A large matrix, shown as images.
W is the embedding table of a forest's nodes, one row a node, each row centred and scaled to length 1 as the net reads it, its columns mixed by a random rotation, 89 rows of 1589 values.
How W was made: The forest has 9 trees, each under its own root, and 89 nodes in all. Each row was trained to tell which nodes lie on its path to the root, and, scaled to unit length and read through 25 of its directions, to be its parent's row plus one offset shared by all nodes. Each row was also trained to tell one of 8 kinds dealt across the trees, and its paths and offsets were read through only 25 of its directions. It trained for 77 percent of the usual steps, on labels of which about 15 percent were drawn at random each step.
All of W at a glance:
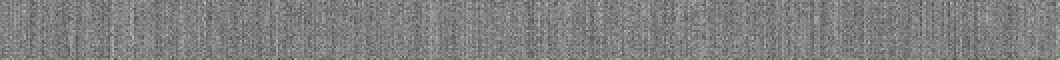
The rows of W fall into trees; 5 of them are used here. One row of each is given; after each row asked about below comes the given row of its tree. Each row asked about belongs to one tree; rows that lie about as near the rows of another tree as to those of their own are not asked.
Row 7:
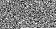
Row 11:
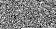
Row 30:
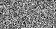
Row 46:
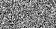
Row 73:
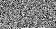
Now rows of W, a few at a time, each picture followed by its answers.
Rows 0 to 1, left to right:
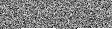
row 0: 30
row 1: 11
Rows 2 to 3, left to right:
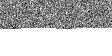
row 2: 46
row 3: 30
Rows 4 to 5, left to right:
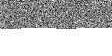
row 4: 30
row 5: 7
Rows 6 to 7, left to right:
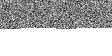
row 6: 46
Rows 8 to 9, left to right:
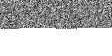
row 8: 46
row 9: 30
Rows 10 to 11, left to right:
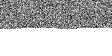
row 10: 30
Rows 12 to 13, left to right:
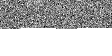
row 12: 7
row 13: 11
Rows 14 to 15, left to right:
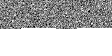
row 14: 11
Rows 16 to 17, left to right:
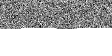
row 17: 46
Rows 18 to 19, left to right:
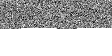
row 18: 46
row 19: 7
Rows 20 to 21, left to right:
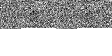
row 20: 11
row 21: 11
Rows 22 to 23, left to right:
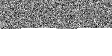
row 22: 30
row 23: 11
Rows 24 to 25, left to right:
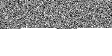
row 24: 7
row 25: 30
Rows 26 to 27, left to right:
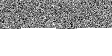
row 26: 7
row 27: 46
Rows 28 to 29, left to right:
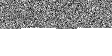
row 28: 11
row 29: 7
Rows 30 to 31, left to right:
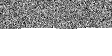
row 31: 11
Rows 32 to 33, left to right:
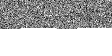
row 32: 7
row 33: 11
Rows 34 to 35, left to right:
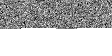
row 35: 46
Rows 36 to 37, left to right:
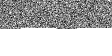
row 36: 73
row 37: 46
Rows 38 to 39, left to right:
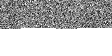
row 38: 7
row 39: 11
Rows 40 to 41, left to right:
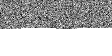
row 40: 73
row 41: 30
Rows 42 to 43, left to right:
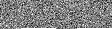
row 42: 30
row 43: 46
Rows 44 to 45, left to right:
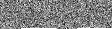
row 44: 11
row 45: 73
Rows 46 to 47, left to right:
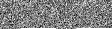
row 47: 73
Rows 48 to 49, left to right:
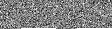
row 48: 30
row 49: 46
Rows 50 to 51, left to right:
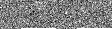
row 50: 11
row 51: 73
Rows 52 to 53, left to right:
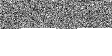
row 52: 46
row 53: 11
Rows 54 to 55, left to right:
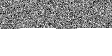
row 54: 46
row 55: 46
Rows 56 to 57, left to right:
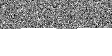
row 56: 30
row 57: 11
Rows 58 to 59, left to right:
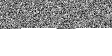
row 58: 30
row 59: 46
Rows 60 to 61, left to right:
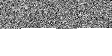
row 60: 11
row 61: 73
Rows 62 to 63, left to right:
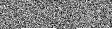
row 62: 30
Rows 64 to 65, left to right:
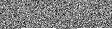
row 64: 30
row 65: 30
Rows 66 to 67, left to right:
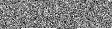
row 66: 11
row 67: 46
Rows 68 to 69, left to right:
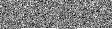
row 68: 46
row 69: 11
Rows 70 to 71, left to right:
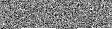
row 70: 30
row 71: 30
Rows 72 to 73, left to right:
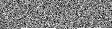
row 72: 7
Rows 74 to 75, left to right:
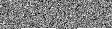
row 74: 46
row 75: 73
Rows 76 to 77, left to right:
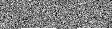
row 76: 30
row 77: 73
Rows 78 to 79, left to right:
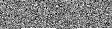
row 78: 11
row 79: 46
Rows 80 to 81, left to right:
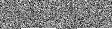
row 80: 11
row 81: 30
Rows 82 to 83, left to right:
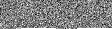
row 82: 30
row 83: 73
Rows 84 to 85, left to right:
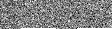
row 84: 7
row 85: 11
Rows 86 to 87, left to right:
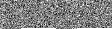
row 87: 46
